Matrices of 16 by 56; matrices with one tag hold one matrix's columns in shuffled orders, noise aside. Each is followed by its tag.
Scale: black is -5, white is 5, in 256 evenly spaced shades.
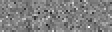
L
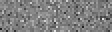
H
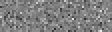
H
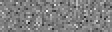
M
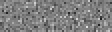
L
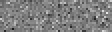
H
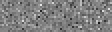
M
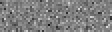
L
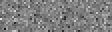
H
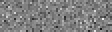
H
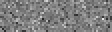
H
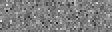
M
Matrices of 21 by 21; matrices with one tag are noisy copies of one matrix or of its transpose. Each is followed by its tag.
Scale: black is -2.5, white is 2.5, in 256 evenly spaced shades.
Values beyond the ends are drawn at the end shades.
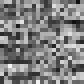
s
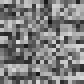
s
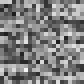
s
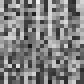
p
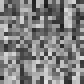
s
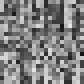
s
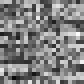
s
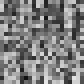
s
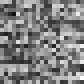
s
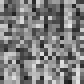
s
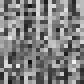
p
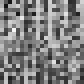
p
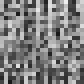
p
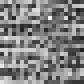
p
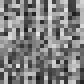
p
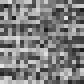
p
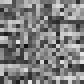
s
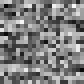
s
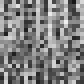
p
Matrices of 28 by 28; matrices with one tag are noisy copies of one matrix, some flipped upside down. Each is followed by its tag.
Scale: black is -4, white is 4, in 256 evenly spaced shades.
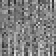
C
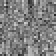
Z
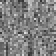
Z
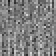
C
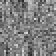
Z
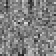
Z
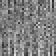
C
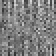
C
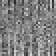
C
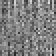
C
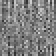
C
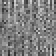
C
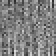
C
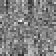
Z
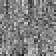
Z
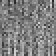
C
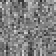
Z
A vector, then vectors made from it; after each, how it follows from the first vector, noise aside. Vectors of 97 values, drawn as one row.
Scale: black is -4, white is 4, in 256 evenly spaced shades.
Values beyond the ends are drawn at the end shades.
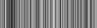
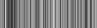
copied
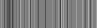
partly zeroed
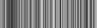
copied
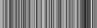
reversed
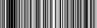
scaled up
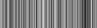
reversed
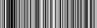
scaled up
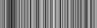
copied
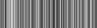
negated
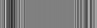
partly zeroed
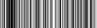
scaled up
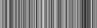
reversed
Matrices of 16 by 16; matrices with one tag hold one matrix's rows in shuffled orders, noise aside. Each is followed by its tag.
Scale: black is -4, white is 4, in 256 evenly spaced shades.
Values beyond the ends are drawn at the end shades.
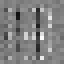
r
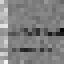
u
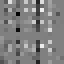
r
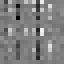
r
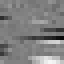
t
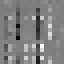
r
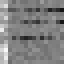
u
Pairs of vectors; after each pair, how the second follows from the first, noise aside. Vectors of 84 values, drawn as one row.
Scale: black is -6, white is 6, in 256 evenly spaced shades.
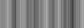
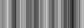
scaled up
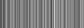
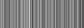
reversed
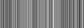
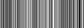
scaled up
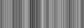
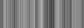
reversed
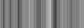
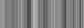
reversed
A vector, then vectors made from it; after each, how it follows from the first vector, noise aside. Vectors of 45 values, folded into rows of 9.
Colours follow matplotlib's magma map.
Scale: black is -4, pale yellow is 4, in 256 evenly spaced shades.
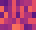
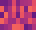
copied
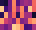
scaled up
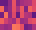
copied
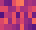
reversed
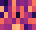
scaled up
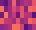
copied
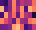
scaled up
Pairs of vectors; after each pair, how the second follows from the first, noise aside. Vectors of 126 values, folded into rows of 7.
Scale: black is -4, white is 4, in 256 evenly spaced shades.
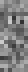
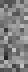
shuffled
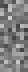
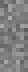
shrunk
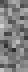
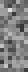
shuffled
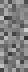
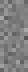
shrunk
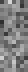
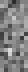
shuffled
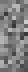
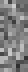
shuffled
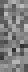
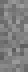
shrunk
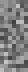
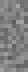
shrunk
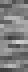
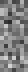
shuffled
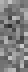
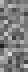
shuffled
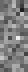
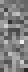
shuffled
